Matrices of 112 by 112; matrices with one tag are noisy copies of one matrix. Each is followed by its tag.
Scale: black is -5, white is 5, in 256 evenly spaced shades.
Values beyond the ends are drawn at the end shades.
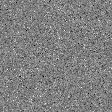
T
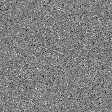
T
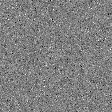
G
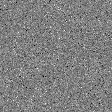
T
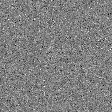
G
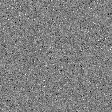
G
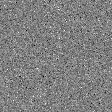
T
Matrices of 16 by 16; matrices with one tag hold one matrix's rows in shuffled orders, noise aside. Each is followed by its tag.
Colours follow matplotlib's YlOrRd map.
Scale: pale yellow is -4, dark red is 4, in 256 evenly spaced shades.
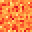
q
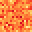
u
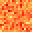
u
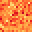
q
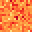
q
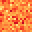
q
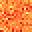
u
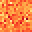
u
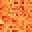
q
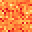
u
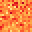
q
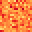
q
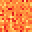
u
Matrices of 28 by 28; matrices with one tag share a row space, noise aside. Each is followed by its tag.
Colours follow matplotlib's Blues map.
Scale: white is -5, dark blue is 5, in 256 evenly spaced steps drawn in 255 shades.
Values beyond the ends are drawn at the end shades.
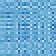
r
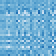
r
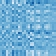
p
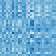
p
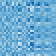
p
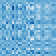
p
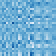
p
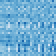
r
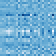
r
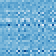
r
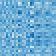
p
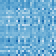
r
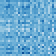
r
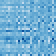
r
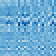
r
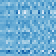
r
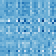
r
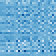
r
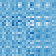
p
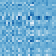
p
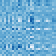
p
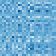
p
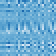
r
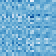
p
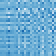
r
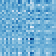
p
